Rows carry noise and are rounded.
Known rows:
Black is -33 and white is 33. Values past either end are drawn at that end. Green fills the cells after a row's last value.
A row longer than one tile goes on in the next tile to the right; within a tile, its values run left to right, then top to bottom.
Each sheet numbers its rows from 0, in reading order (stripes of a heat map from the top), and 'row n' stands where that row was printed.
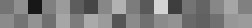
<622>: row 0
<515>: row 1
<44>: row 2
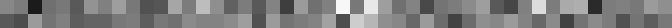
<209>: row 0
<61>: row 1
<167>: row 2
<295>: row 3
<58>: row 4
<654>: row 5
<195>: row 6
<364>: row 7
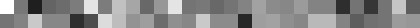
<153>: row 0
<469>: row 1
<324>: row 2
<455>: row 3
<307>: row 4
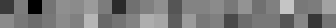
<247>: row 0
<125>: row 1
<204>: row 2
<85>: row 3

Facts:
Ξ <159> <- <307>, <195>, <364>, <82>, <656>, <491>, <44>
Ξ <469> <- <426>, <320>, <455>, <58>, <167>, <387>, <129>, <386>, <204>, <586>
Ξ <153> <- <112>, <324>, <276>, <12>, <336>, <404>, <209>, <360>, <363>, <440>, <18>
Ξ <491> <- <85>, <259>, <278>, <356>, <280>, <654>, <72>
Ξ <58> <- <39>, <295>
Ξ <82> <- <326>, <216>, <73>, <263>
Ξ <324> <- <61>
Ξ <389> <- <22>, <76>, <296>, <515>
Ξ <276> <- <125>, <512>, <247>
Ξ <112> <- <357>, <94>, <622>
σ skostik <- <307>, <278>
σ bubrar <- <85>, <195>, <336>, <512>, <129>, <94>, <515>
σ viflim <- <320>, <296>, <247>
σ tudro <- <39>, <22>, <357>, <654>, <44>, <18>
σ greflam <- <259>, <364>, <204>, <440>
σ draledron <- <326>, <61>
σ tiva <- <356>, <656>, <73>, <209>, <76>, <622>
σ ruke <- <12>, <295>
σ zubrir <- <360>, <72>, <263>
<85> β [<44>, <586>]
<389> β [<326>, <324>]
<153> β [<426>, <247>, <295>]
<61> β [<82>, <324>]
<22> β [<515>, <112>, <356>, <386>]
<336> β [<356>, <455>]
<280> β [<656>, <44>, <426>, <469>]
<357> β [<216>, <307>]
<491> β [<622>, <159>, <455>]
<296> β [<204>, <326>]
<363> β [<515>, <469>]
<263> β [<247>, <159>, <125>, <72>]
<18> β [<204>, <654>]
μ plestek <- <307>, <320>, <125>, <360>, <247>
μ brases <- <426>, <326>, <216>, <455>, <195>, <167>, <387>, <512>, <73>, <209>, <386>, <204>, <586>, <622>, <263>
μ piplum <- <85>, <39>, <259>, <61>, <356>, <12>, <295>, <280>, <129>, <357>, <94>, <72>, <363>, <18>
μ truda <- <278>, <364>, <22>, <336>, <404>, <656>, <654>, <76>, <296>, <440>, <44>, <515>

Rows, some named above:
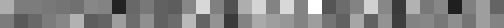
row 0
<280>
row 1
<209>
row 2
<129>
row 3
<491>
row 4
<129>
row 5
<622>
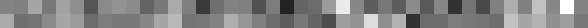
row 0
<216>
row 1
<22>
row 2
<125>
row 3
<440>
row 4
<112>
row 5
<12>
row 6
<159>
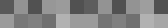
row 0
<356>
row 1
<356>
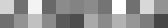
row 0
<389>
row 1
<82>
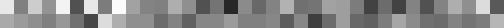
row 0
<491>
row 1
<58>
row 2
<363>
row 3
<85>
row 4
<404>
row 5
<263>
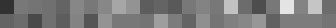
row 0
<296>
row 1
<39>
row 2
<73>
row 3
<326>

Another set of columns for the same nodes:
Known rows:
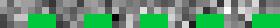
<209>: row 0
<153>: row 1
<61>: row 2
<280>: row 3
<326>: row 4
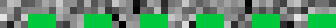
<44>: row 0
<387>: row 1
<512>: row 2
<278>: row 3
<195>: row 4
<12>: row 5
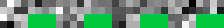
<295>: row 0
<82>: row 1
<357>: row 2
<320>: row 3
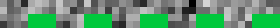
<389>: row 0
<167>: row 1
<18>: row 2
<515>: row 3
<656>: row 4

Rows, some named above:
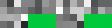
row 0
<307>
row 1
<326>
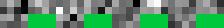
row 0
<515>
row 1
<263>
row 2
<296>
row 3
<153>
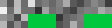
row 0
<216>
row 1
<363>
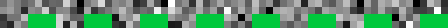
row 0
<404>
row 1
<85>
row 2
<125>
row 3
<204>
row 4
<263>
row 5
<159>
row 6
<129>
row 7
<247>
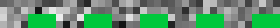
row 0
<356>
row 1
<654>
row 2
<12>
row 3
<22>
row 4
<491>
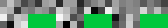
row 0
<39>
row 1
<72>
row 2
<61>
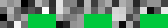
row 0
<247>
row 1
<204>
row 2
<72>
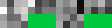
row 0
<73>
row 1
<195>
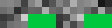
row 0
<112>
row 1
<622>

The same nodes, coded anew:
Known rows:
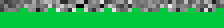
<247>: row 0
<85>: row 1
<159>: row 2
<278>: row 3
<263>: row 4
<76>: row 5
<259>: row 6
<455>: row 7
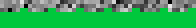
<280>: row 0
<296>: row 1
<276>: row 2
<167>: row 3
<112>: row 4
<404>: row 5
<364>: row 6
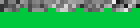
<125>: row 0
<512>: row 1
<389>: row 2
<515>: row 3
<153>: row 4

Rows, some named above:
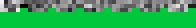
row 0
<491>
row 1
<247>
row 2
<216>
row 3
<44>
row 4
<195>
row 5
<22>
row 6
<82>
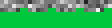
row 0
<39>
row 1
<654>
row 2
<129>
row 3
<440>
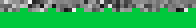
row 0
<129>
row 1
<153>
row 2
<356>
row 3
<307>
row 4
<622>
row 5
<22>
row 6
<356>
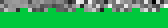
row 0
<296>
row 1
<73>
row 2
<363>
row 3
<204>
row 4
<129>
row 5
<61>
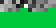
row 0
<326>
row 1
<404>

